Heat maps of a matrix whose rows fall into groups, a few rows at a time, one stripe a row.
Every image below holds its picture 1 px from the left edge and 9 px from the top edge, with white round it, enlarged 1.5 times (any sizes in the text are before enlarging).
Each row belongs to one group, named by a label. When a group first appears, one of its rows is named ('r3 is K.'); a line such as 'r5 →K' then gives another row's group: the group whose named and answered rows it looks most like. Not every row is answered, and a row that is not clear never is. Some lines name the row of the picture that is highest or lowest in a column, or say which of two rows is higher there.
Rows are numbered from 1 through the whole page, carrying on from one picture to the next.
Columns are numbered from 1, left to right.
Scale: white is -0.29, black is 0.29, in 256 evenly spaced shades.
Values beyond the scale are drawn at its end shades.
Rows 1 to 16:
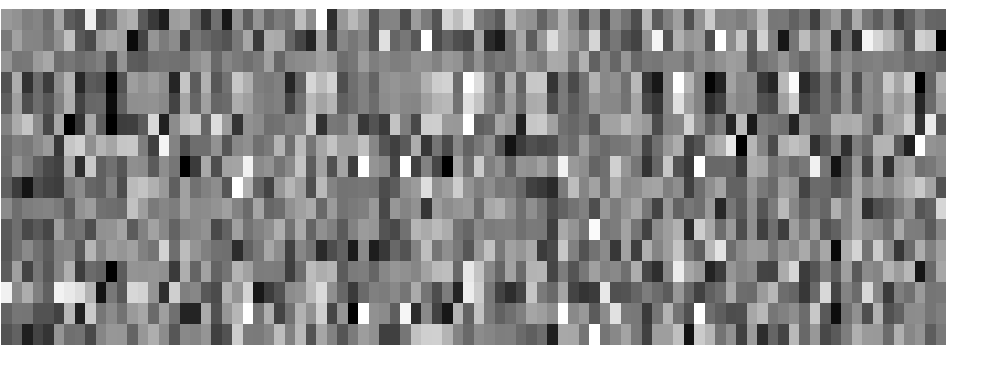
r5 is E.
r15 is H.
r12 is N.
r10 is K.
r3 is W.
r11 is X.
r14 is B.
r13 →E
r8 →H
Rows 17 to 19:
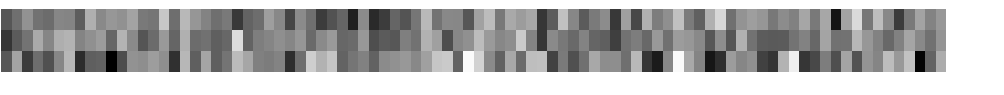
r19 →E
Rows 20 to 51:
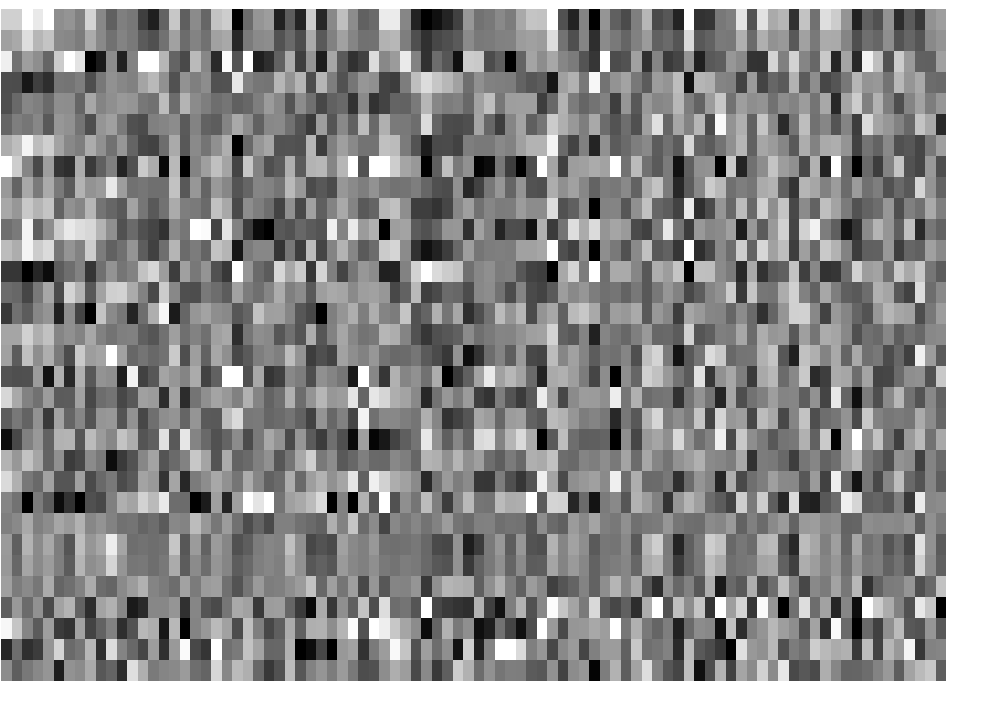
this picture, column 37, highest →30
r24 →N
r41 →W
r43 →H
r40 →N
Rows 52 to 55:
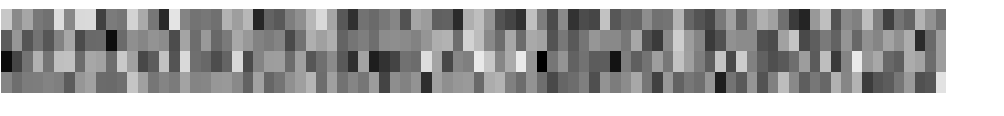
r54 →N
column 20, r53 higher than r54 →No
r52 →B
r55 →K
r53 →E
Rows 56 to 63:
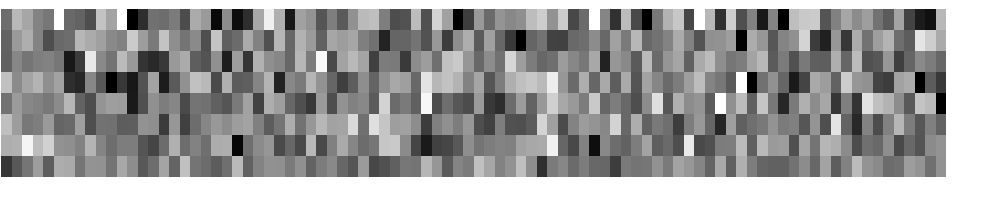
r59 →W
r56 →X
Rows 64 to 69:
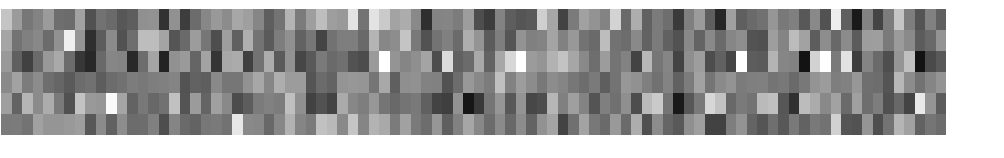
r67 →H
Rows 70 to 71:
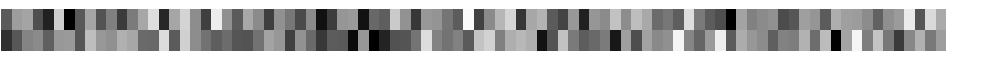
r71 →N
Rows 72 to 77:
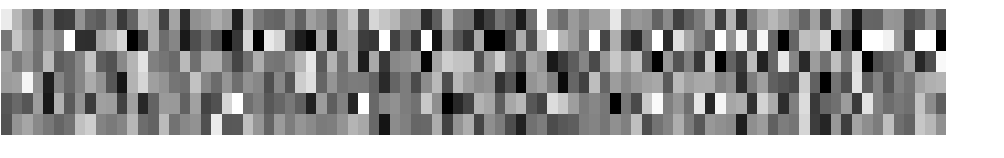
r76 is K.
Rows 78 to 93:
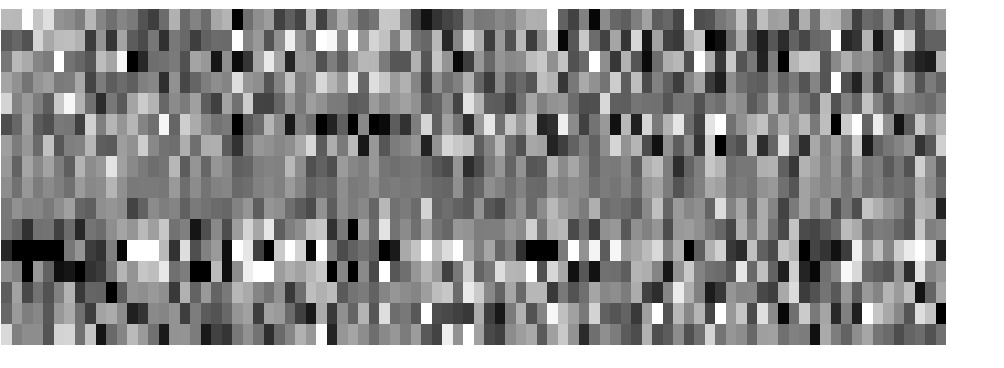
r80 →X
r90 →H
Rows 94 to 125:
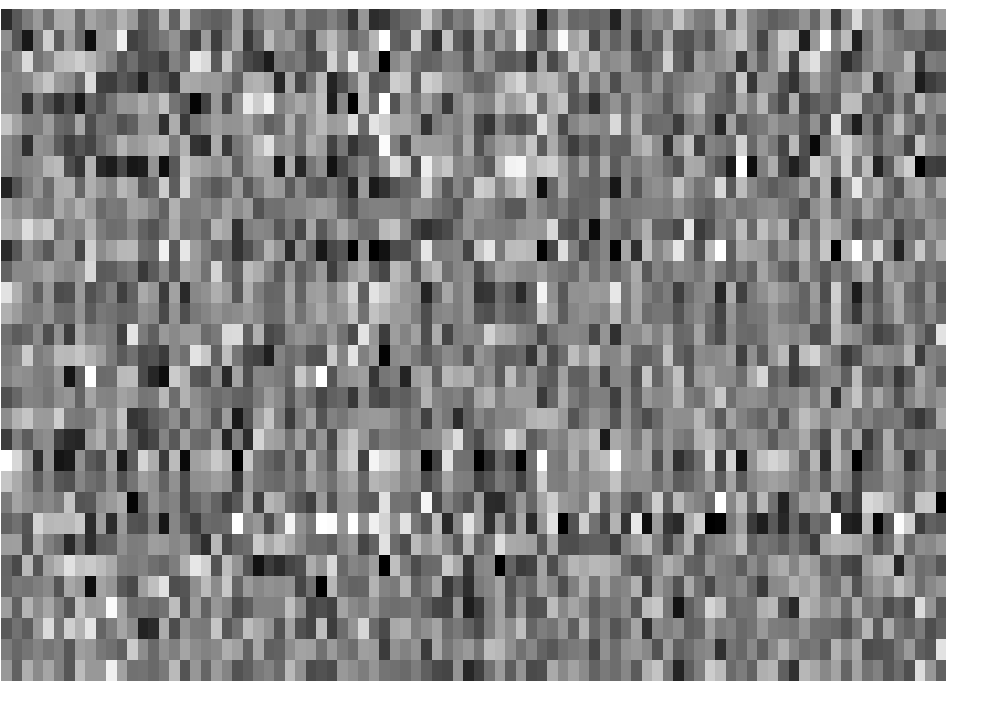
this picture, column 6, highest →115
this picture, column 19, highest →98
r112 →N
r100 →H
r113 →X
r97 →W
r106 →W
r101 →W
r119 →H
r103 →B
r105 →N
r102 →N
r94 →N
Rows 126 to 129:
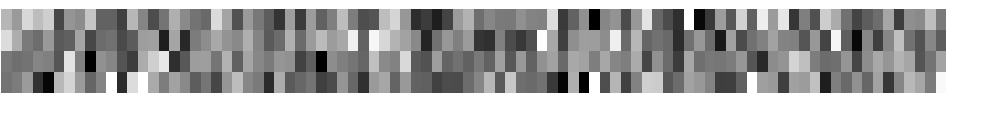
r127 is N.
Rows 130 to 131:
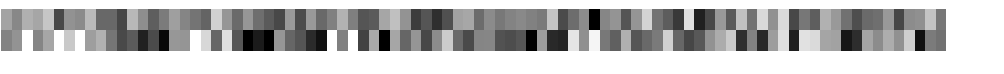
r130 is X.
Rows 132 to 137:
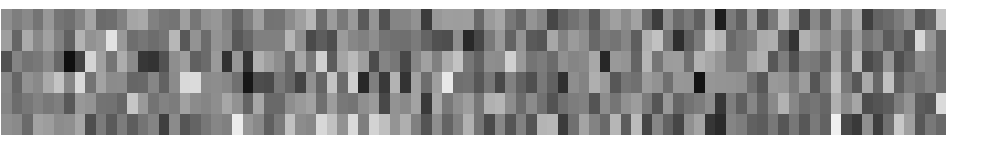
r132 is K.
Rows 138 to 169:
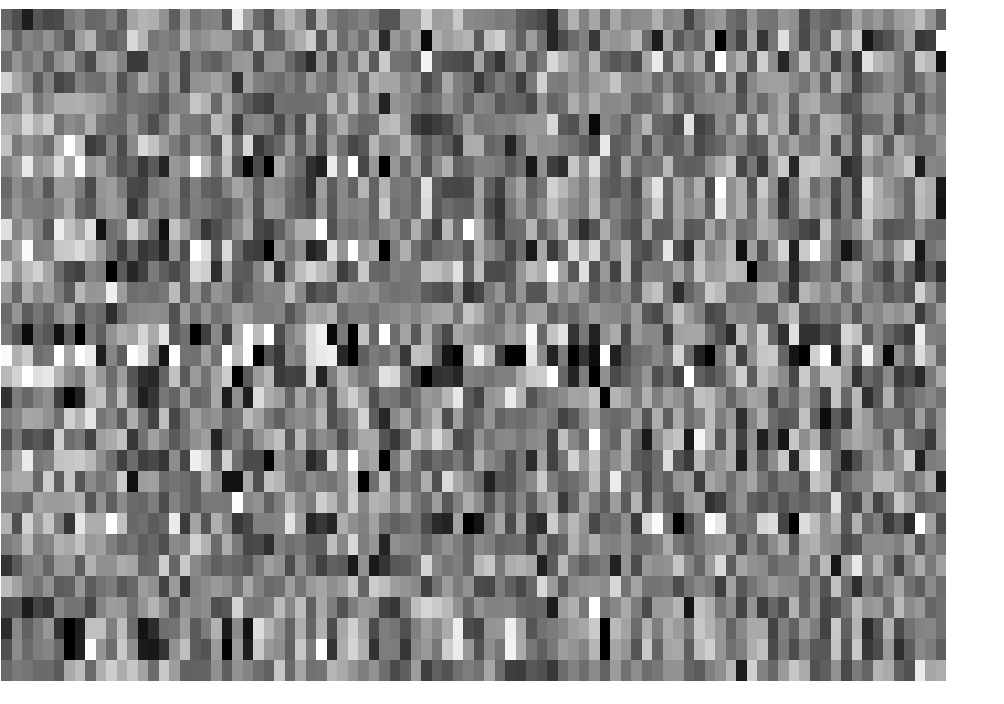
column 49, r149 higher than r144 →No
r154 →B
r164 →N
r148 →B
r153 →H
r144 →B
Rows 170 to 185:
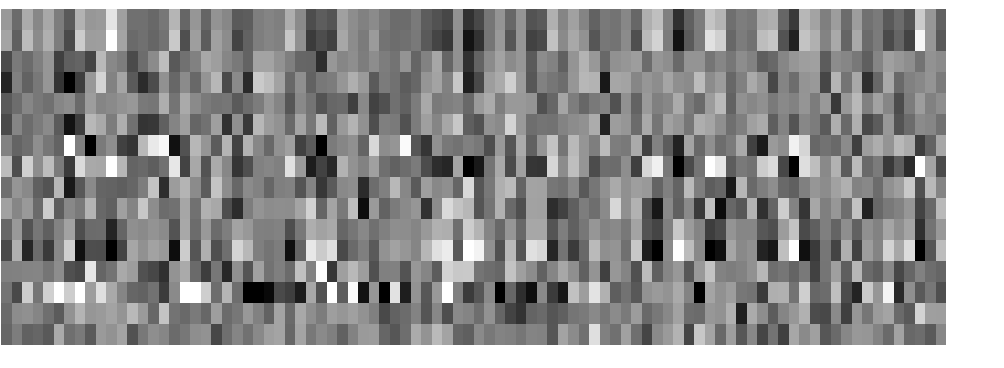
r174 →N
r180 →E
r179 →K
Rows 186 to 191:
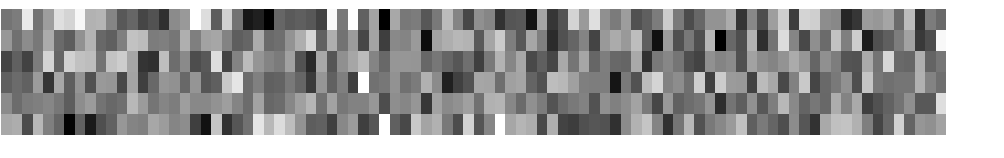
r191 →H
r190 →K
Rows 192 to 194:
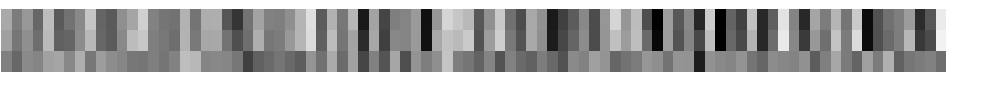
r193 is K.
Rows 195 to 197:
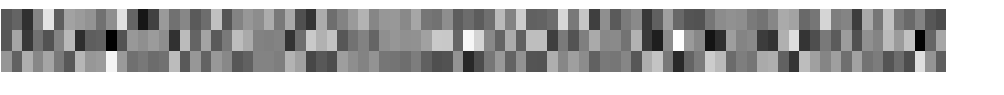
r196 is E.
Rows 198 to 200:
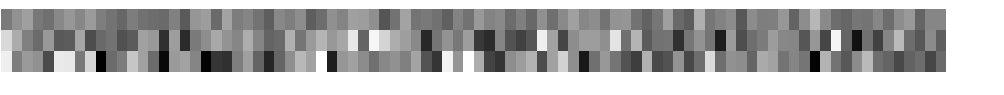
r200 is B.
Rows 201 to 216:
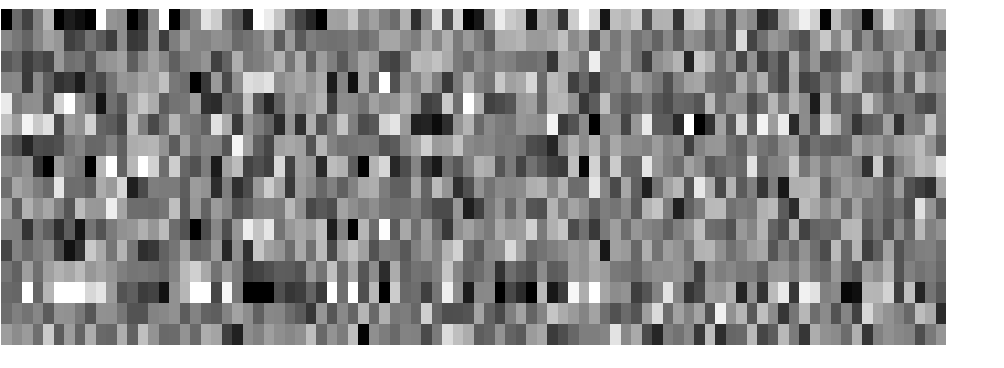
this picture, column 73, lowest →206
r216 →K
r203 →X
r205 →B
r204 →H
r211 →H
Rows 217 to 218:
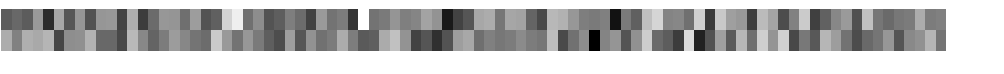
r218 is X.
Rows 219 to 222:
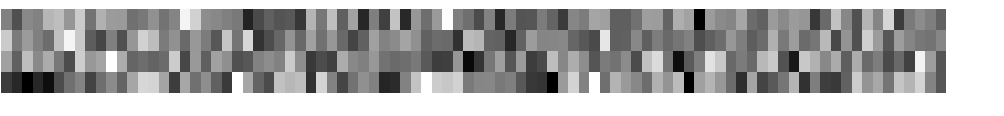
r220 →B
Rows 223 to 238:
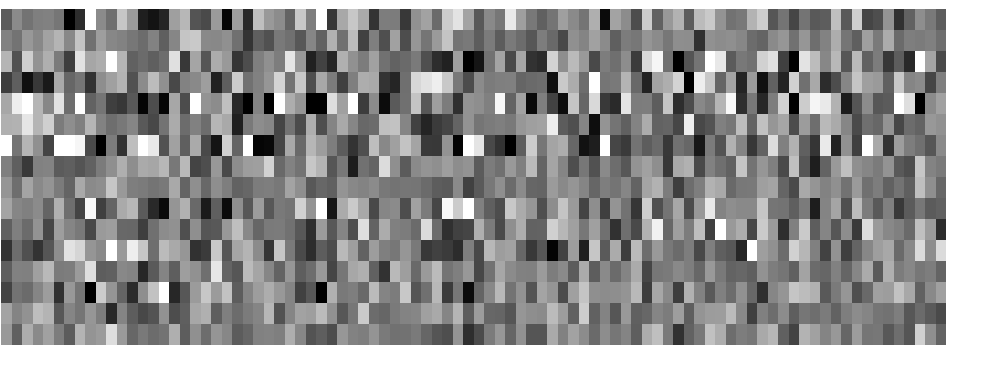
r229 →B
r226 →X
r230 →H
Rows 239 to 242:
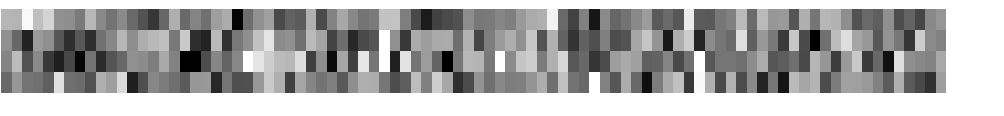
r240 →H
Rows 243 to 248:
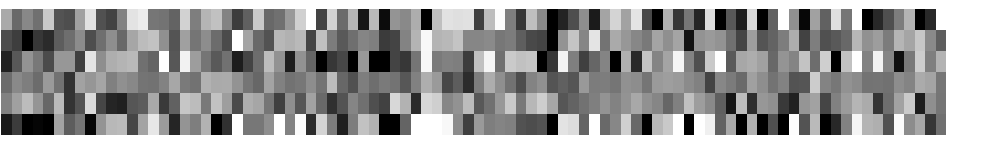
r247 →W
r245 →N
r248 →X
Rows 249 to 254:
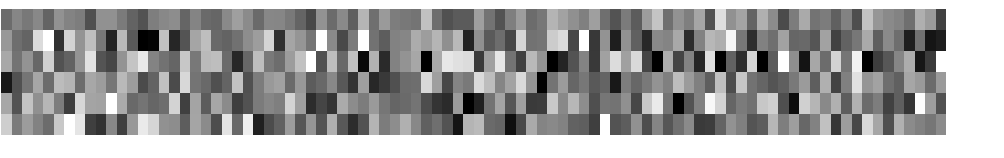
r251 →K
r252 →N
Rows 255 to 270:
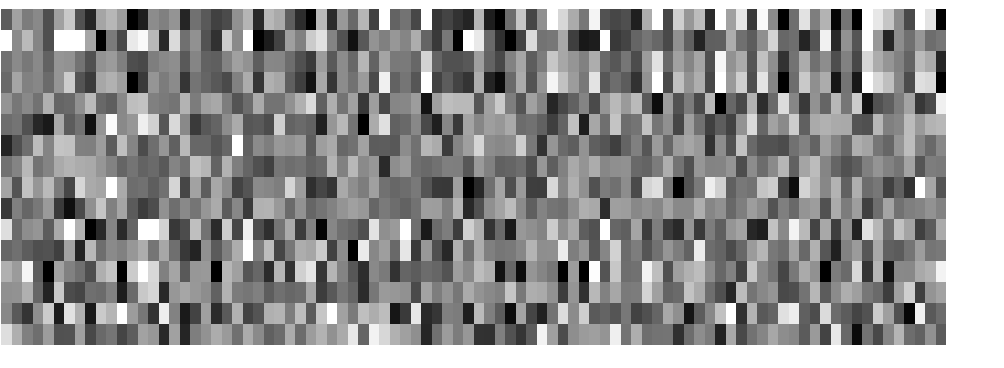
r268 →W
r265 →B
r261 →N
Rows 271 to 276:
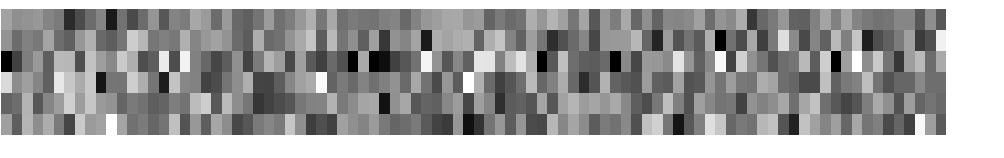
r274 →B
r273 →N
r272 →K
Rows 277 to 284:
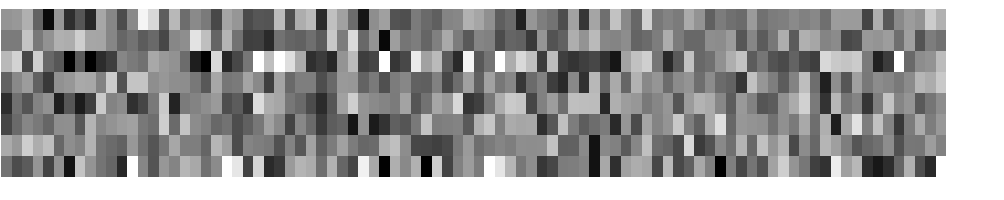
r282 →N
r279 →H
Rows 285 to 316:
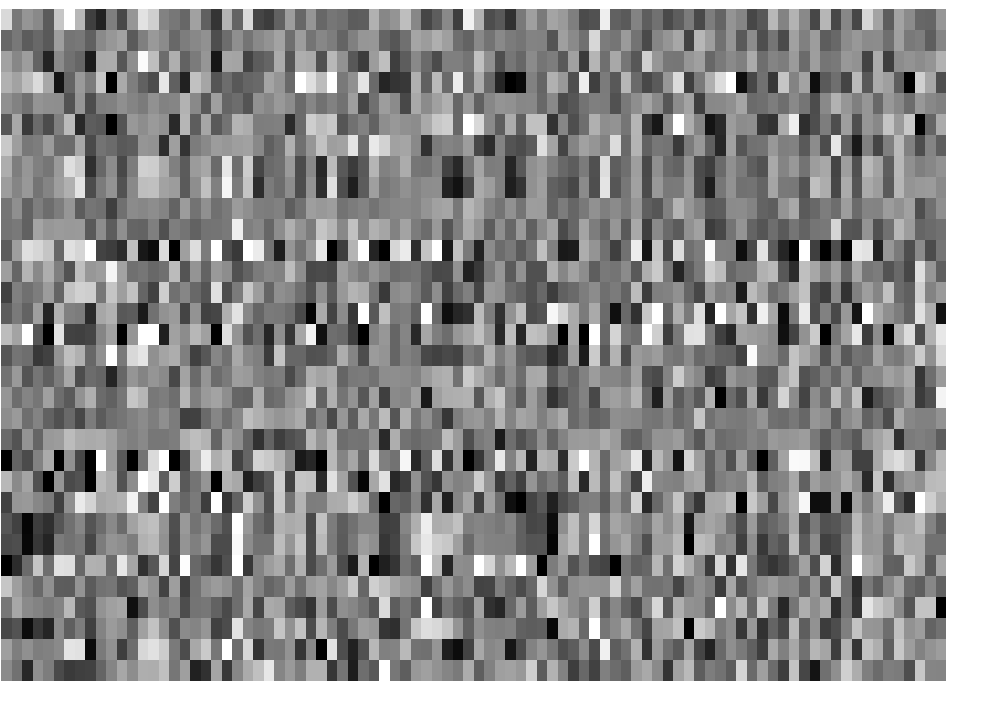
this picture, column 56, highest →300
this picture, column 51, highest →306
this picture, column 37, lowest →316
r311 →N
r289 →H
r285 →B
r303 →K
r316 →H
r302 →E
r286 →X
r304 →H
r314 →X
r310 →X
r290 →E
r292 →B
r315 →B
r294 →E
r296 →W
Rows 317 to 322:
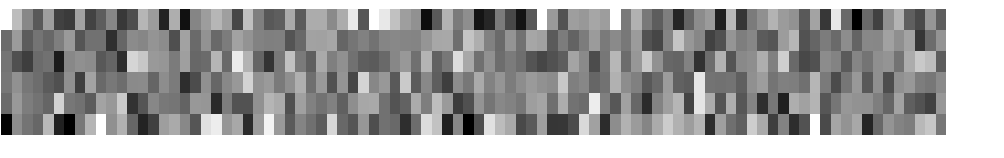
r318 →E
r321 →X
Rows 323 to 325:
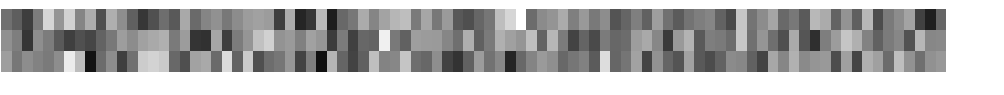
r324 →H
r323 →W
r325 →B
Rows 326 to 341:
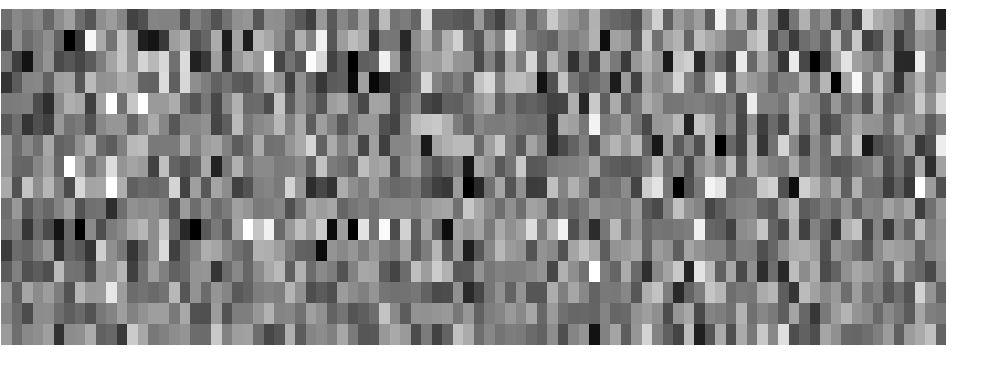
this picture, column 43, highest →336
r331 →X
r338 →X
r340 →H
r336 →H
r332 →K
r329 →N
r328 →H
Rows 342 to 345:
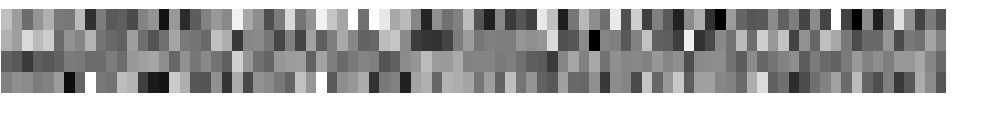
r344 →X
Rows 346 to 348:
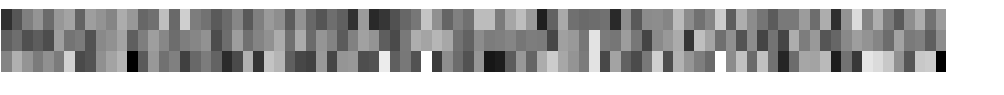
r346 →N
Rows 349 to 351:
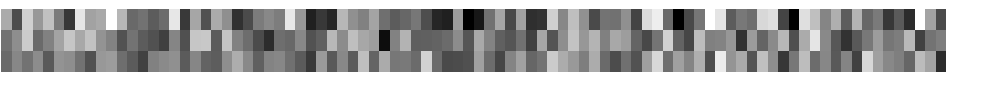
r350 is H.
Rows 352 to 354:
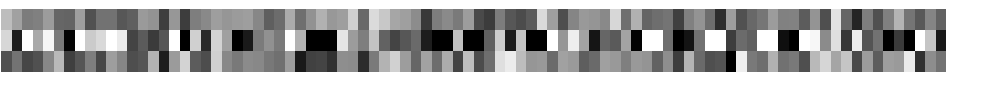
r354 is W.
